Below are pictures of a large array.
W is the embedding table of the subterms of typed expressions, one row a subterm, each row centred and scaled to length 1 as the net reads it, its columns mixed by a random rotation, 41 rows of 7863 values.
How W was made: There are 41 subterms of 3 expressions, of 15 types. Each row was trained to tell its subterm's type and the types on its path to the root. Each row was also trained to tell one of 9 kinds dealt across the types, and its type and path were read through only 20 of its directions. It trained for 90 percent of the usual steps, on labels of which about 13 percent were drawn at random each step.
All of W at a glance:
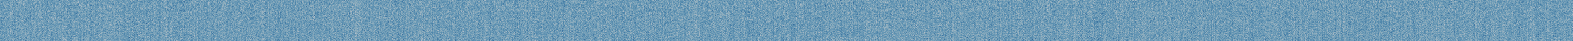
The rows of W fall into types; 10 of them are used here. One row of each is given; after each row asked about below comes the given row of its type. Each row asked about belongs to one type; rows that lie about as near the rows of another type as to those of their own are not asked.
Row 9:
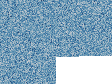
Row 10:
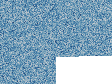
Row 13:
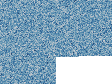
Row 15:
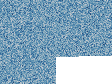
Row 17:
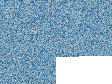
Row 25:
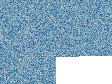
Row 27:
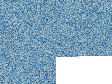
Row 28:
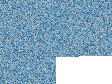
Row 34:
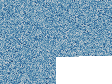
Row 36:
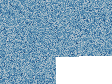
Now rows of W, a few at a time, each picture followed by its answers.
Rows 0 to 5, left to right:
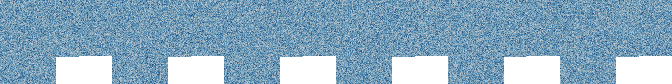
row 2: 9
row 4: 13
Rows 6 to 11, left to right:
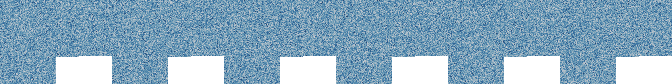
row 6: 10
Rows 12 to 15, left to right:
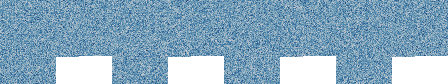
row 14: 28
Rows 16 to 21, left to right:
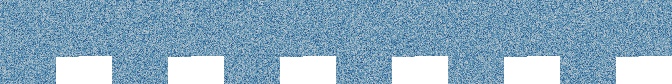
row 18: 17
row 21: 9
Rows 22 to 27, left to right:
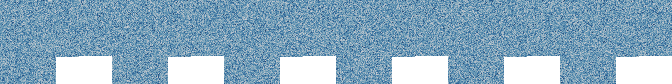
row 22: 9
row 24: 25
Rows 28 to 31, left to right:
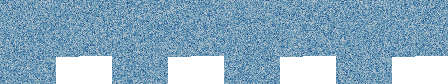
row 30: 36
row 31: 28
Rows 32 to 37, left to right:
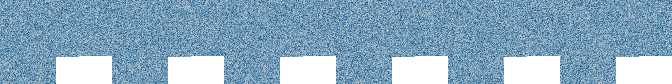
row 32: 34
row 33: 28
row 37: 10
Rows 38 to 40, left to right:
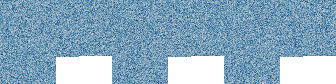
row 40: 10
